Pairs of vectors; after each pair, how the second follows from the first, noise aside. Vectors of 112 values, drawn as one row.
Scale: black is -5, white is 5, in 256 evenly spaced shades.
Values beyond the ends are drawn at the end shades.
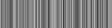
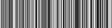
scaled up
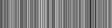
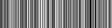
scaled up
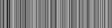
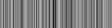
wrapped around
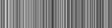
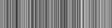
wrapped around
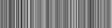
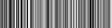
scaled up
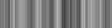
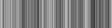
wrapped around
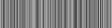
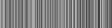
sign-scrambled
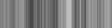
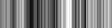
scaled up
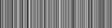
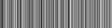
wrapped around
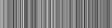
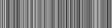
wrapped around
